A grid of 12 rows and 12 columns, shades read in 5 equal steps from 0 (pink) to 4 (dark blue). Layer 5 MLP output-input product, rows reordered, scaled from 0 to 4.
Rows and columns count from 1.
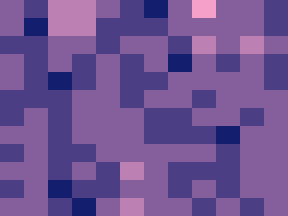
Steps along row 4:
up down up down up down up down up down up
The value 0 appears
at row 1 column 9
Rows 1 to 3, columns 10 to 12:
2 2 3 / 2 2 3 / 2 1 2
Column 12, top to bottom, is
3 3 2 3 3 2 2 2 2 2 2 2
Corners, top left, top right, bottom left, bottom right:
2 3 2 2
